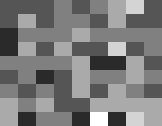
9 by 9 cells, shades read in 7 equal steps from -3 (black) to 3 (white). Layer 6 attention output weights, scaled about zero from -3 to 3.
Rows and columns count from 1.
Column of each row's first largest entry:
8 2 5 7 5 5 5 1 6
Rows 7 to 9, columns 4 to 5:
-1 1 | -1 -1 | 0 -2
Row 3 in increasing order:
-2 0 0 0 0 0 0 0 1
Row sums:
-2 -3 -1 -2 -3 -2 -2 4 1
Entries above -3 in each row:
9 9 9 9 9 9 9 9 9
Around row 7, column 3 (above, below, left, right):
-2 1 -1 -1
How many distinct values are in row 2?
3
